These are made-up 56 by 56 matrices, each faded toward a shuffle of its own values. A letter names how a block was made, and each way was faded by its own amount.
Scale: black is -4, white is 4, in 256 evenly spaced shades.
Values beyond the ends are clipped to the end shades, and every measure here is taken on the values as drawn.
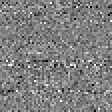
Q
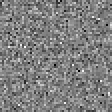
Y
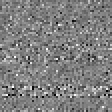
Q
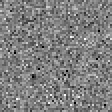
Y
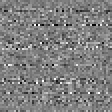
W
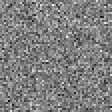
Y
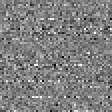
W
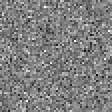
Y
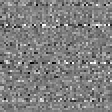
W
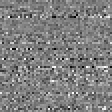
W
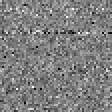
Q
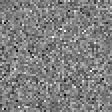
Y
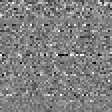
W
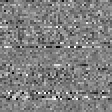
W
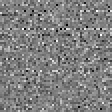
Q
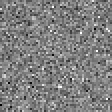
Y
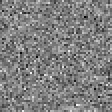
Y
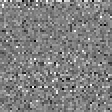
Q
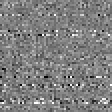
W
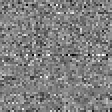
W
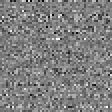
W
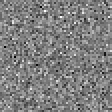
Y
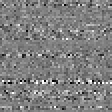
W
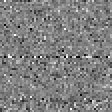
Q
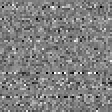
W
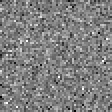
Y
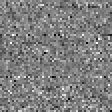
Q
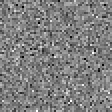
Y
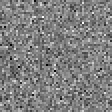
Y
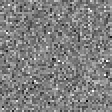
Y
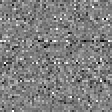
Q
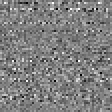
W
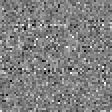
Q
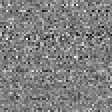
W
